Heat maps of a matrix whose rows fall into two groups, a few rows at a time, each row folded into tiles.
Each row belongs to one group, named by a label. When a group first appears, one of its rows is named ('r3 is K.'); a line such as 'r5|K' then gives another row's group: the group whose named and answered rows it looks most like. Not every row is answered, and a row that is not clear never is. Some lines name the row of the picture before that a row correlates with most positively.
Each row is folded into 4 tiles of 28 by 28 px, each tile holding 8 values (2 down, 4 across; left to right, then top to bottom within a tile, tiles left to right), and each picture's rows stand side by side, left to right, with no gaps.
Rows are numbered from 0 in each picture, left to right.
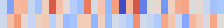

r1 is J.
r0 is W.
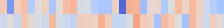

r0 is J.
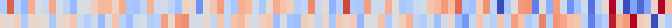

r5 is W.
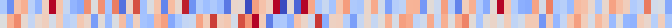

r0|W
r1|J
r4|W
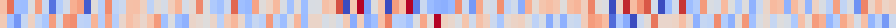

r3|J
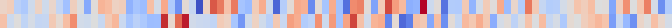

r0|W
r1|W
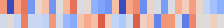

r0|J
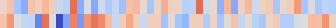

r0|J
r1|W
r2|J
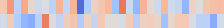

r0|J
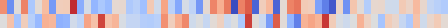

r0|J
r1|W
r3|J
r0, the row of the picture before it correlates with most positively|0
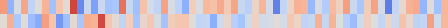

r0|J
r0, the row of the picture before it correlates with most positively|0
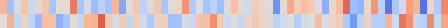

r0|J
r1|J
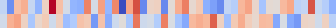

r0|W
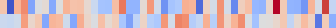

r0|J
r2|W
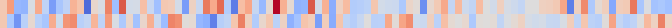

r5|J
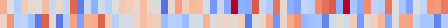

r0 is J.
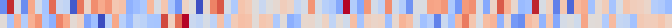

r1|W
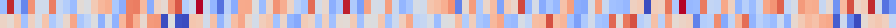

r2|W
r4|J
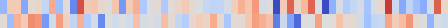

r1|J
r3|W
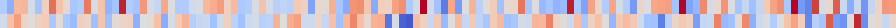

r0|W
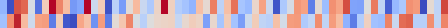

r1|W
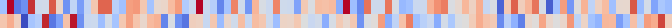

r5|J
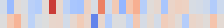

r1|J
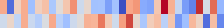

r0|J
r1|W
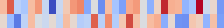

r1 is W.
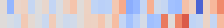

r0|J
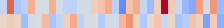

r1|W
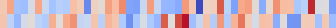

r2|W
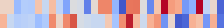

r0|W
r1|W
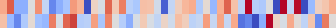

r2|J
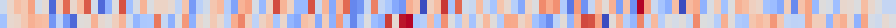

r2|W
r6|J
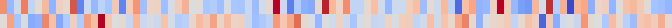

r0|J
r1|J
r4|W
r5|J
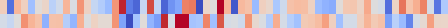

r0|J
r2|J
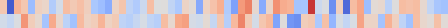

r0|J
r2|W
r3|J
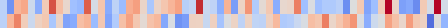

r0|W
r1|W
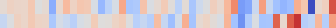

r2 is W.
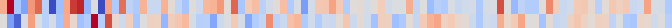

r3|J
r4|W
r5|W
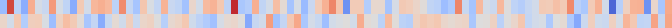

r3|J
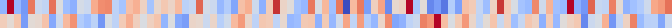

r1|W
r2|W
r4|W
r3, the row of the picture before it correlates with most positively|3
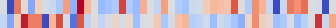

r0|J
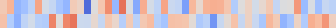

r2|J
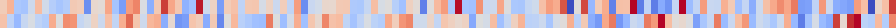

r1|W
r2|J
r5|J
